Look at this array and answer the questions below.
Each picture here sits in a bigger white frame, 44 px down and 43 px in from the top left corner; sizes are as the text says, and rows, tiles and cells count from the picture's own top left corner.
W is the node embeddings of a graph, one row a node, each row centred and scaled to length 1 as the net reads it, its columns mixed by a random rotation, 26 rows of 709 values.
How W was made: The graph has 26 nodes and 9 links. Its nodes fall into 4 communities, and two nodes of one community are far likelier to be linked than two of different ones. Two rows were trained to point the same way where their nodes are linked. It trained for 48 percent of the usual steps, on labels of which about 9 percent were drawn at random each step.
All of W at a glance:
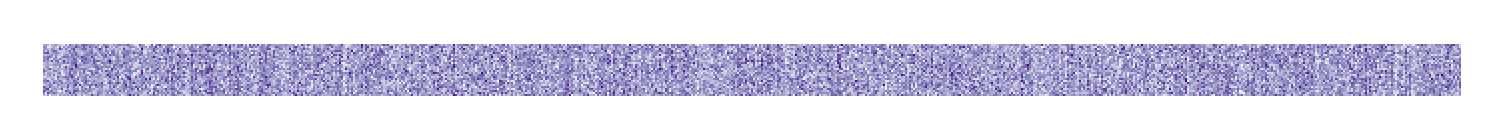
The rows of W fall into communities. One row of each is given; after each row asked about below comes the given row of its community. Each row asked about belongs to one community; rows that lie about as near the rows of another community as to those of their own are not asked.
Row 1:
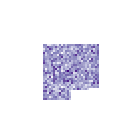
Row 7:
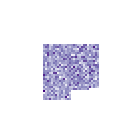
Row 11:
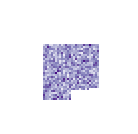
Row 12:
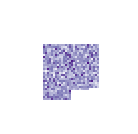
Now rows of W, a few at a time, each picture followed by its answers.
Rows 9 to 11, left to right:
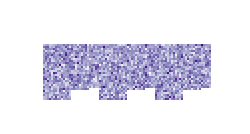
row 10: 11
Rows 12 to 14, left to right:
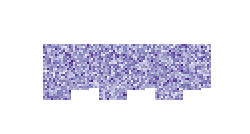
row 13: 1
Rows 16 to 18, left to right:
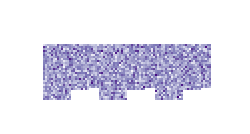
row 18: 7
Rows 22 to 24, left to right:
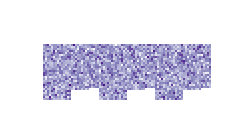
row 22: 7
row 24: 12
